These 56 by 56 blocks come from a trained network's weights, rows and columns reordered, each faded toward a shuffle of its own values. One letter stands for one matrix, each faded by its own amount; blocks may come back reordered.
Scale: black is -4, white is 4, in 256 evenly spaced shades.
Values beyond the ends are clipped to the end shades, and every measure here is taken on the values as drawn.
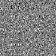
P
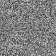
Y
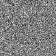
Y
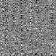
P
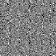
P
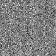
Y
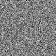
Y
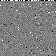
P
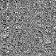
P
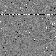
P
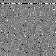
P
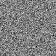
Y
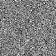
Y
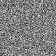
Y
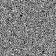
Y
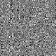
P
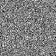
Y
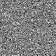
Y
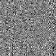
P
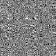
P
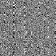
P
